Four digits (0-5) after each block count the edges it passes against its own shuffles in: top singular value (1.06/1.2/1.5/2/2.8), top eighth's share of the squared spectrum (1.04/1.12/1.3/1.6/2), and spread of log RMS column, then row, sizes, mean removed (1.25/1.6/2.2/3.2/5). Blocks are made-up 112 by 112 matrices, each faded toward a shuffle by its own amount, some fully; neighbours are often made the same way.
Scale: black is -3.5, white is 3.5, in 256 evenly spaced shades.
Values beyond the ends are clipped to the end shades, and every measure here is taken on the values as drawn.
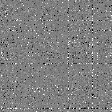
3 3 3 2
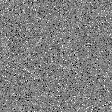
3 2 0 0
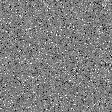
1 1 0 0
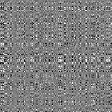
5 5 4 4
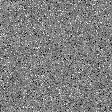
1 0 0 0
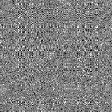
5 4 3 3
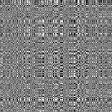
5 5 4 4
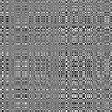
5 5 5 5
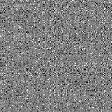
4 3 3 2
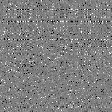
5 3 1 2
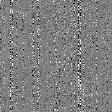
3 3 4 0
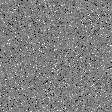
0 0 0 0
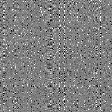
5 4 3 2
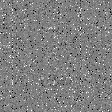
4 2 1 0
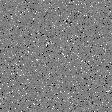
0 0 0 0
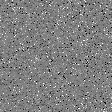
2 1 0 0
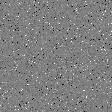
0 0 0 0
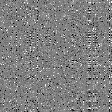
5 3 3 2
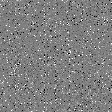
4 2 1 0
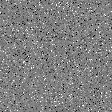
2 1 0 0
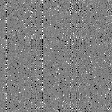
5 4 3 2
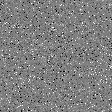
1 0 0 0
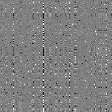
5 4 3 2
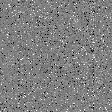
3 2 1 0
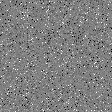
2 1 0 0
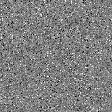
3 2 1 0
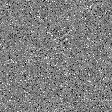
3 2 0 0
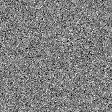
0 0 0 0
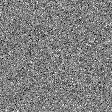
0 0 0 0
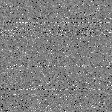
2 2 0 3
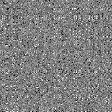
4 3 2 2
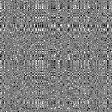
5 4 3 3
